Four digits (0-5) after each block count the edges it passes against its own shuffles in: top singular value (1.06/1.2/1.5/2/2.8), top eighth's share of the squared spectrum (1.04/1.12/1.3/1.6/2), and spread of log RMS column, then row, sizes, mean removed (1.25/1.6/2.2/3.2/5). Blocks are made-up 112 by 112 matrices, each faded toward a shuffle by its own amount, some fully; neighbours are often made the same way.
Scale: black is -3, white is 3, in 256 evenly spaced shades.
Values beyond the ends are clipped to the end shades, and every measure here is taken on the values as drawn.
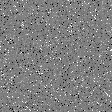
0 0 0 0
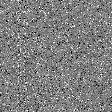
1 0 1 0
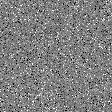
0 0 0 0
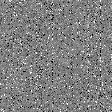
1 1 2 0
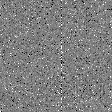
2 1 1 0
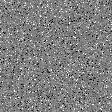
0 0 0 0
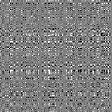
5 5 4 4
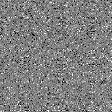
4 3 1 2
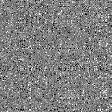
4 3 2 2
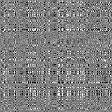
5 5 4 4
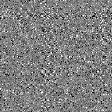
4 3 2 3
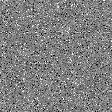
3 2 0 0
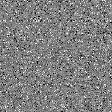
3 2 1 2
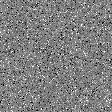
1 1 0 0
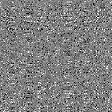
4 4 2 3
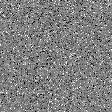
3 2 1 1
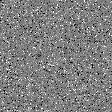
2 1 0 0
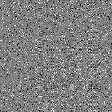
4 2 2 1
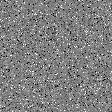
2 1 0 0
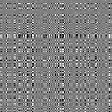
5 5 5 5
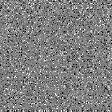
4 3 1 2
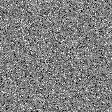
0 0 1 0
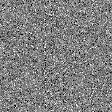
1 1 2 0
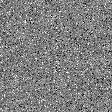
0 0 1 0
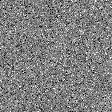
0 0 0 0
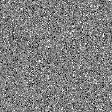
0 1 2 0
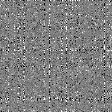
2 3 4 3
